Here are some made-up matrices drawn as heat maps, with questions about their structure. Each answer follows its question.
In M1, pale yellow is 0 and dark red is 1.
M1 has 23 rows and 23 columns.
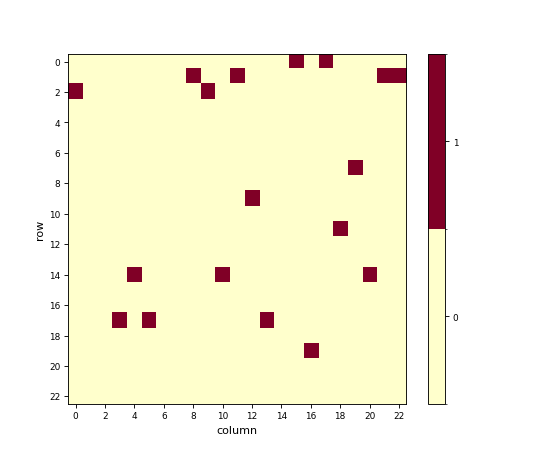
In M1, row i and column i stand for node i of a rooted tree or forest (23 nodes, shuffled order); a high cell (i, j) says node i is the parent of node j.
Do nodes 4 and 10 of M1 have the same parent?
yes
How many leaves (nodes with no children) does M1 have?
14
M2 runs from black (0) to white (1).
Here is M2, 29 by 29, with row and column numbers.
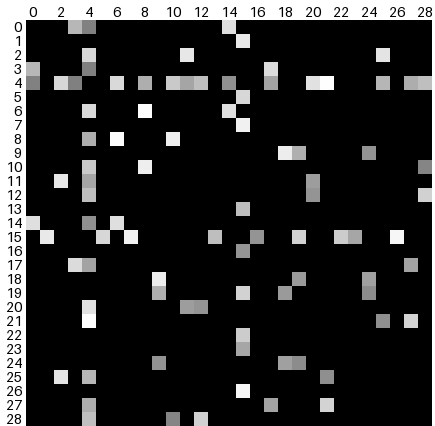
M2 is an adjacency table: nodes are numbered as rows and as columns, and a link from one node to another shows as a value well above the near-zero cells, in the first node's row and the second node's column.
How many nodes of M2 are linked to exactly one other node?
8
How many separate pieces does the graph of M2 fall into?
2
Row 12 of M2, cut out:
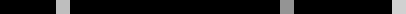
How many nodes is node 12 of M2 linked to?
3
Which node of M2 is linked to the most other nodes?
node 4
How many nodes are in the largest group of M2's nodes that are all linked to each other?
4
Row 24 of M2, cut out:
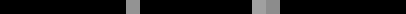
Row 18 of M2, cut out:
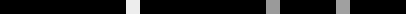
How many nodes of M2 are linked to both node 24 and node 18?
2
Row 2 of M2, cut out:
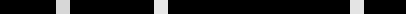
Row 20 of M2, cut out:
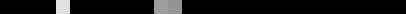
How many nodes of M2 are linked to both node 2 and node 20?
2
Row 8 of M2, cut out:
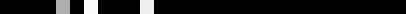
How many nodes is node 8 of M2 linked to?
3
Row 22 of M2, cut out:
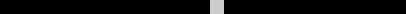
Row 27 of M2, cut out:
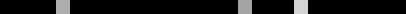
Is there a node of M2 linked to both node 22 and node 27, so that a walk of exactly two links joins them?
no
